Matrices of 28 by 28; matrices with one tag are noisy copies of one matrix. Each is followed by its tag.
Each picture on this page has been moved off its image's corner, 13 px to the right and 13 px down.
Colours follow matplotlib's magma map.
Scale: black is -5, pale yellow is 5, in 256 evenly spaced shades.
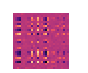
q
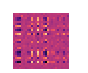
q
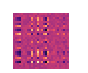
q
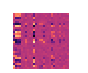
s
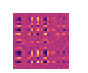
q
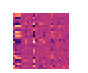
s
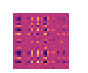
q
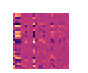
s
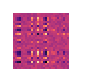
q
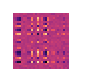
q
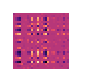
q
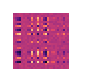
q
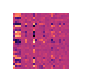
s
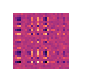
q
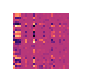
s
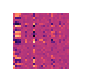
s
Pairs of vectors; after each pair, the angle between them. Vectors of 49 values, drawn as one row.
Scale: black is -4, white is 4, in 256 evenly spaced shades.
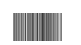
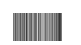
nearly opposite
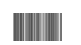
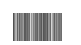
partly opposed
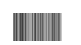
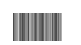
partly aligned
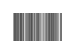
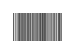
partly opposed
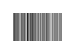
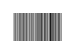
partly opposed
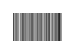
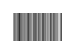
nearly opposite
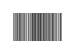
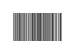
nearly parallel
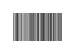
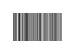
partly opposed
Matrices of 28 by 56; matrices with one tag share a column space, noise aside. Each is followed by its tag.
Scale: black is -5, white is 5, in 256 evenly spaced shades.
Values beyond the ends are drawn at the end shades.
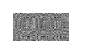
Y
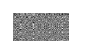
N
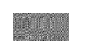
Y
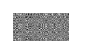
N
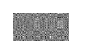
Y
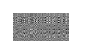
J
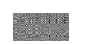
J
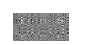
J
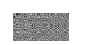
N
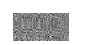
Y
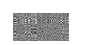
J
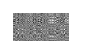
J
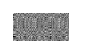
Y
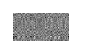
Y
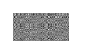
N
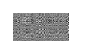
J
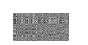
J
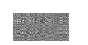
J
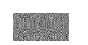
Y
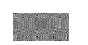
Y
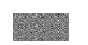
N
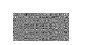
N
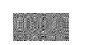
Y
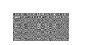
N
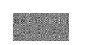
J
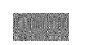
Y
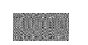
Y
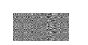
N
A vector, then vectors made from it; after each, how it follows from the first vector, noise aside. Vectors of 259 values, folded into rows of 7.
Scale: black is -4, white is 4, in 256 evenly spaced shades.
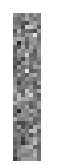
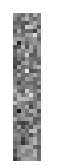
copied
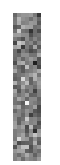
reversed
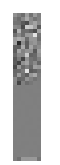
partly zeroed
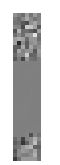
partly zeroed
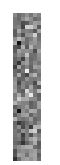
copied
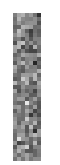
reversed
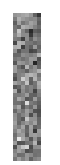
reversed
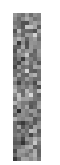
copied
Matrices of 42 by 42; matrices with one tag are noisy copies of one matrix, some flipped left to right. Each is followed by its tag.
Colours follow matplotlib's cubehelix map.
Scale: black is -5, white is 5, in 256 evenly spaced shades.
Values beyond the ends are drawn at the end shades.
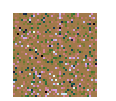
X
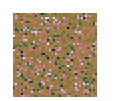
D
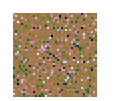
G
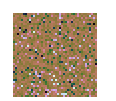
X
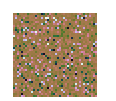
D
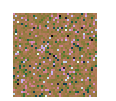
G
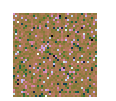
G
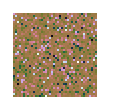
G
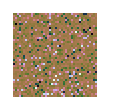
X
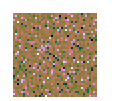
G
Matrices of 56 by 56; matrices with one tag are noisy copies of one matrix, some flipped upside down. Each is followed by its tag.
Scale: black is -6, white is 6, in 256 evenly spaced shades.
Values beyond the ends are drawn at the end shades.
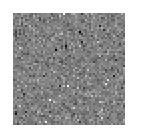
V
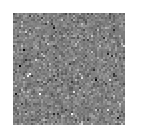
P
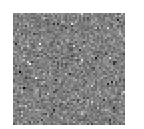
P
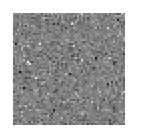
P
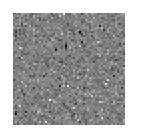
V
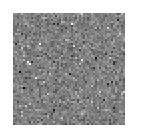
P
